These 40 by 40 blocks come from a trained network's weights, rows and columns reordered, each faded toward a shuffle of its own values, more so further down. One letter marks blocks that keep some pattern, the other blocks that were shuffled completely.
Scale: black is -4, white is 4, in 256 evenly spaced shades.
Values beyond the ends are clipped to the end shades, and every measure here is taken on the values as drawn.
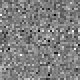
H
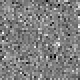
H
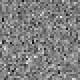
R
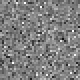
H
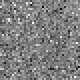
R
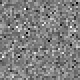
R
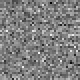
H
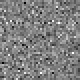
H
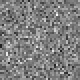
R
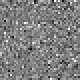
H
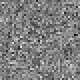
R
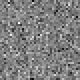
R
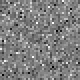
R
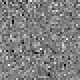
H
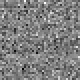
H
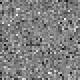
H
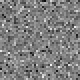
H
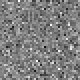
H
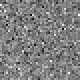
R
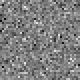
R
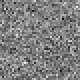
R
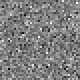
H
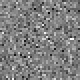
R
